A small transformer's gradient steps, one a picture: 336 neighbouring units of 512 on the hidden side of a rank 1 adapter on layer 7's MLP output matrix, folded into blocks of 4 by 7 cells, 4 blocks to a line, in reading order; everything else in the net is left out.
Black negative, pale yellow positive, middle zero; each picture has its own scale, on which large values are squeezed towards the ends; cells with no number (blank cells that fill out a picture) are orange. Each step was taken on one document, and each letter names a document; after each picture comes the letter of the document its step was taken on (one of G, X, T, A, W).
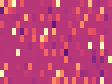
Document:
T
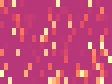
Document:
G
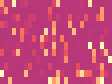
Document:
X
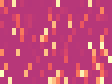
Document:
G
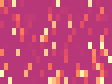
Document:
G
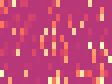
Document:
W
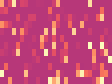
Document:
W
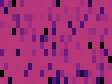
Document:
T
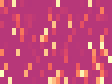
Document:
G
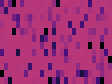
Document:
T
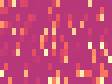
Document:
W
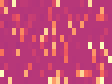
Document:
X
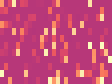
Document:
W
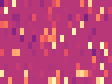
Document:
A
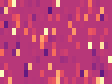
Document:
X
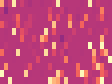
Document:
G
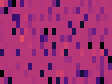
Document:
T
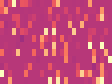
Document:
X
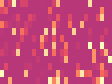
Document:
W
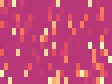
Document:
G
